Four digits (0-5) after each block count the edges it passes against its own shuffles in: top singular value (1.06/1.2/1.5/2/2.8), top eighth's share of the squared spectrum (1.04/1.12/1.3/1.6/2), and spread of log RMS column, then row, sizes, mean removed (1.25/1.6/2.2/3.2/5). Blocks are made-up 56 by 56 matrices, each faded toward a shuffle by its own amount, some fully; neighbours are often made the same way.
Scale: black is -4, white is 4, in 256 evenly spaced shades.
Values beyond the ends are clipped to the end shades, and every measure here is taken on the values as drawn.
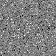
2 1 0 0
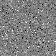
2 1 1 0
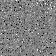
2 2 0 0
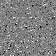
2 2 0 0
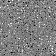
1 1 0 0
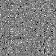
3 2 1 1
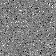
0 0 0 0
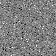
0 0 0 0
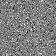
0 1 0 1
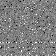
2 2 0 1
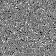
0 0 0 0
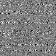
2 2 0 3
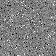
0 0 0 0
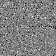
1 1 0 2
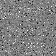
0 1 0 1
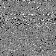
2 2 0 2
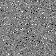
1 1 0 1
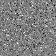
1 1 0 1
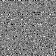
1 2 0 3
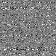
2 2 0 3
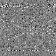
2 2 0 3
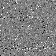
1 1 0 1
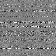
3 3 0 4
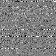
2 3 0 3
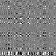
5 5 3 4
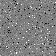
1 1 0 0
